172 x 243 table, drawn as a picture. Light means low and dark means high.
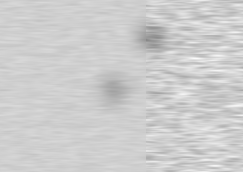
Mirror symmetry: none. Slope: none. Bumps: two. Average level on the scale: 20%. Seam: vertical, 60% of the way across, the left part calmer. Histogram: skewed, a long tail of high values.
